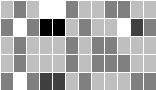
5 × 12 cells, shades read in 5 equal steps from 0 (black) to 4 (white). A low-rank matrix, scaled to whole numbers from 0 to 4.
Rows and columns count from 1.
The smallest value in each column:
2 2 2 0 0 2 2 2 2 2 1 2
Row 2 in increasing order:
0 0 1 2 2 2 2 3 3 3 4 4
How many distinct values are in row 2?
5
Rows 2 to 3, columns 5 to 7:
0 3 2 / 3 2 3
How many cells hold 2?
22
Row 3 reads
3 2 3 3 3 2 3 2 2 3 3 3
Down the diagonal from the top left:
3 4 3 3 1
